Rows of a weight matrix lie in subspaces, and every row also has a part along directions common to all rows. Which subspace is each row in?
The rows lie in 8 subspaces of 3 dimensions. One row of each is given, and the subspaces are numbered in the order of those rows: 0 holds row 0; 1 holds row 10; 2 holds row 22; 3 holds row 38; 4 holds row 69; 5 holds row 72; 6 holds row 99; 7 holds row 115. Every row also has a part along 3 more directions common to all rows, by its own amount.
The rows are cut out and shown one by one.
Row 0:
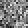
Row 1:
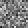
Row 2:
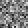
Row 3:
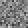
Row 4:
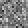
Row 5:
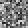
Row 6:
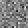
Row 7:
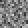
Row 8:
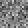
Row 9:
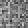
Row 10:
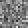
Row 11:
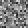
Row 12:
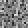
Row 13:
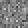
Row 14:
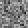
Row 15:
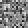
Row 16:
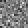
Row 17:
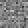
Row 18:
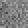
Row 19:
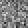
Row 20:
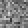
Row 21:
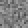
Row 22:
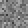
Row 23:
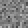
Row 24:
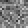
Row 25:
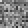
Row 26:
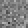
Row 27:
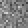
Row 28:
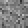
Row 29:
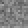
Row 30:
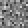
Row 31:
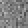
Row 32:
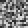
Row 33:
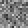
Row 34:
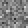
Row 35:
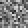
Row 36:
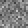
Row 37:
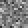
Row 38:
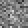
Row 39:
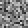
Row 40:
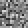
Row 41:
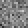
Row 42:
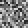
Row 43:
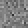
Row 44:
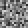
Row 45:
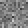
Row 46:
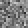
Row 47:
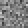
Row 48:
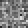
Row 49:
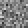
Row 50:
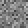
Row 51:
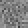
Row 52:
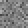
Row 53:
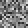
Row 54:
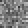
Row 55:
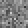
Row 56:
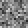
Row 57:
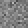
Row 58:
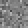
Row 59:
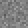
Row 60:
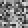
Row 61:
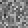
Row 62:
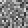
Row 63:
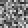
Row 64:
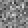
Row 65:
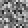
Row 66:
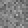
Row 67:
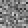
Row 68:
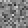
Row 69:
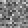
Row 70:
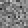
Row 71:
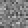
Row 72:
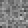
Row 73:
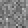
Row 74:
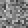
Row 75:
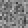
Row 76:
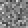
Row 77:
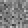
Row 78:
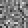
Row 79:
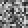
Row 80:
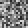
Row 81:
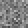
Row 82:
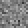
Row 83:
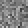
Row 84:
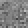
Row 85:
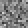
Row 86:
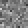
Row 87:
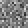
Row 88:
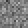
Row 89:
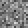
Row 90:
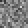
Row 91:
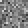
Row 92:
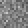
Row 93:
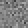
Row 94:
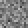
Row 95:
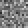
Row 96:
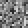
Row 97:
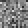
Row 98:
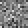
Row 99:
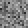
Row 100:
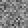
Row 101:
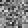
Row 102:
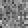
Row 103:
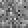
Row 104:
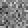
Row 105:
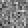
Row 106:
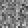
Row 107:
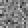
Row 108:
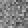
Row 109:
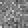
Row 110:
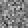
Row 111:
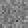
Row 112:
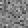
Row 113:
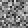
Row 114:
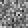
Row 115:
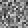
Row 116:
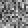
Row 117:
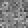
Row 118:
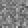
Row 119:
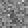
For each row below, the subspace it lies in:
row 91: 1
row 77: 3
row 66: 1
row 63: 2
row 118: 7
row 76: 6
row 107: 2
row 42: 2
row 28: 4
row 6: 0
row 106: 7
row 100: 1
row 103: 5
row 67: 6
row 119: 3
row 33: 5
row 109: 3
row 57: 0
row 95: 4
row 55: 5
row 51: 1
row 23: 7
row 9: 4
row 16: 2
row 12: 2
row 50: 5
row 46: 6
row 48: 5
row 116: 0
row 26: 5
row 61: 7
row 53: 0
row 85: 6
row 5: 6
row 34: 5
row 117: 5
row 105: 3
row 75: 3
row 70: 6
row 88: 1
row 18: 0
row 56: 5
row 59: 7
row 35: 6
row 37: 2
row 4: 1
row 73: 1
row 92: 0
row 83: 7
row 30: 4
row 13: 1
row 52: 2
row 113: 7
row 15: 1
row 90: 2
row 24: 4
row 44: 4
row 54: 1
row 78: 2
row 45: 3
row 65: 1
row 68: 4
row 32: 5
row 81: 5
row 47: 4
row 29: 5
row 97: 3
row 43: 2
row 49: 4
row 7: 2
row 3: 7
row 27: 0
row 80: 6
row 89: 5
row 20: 4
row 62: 0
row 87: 0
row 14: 6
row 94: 2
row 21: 2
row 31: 0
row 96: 3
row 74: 4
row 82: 6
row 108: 0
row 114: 3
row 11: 6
